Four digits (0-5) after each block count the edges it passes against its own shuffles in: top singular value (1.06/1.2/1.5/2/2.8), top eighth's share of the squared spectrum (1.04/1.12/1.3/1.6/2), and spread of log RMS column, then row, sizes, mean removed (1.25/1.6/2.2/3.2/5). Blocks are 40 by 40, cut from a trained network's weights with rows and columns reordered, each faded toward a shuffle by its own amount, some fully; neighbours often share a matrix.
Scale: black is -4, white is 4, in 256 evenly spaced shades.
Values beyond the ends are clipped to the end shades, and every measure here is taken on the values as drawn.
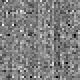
2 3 0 2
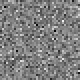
2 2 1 1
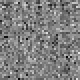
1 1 0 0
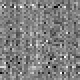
3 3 0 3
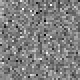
0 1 0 0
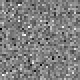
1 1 0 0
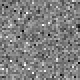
0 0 0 0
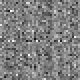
2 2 0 2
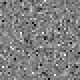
0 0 0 0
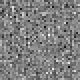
0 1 0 0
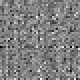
2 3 0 2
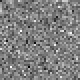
0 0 0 0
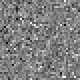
0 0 0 0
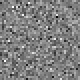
1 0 0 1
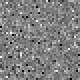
0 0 0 0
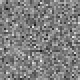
2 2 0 0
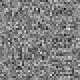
3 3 1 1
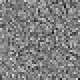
2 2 0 0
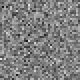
2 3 1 0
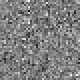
2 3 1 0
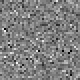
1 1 0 0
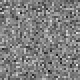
2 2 0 0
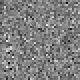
1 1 0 0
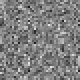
3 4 2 0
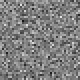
2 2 1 0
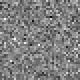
1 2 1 0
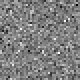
0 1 0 0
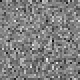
2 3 1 1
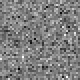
1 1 0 0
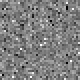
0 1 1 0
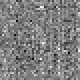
2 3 0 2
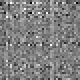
3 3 0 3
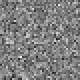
2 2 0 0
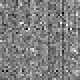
3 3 0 2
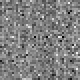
1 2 0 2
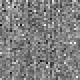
2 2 0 1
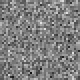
0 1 0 0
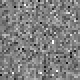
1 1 0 0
